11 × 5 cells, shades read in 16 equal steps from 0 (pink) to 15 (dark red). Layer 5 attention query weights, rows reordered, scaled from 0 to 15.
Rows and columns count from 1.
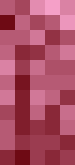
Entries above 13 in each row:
0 1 0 0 0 1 0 0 0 0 1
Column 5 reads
3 1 8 4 8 7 11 5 6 12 10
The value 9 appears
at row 1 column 2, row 2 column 3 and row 8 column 1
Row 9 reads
7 13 11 12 6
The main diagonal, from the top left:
7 6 4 7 8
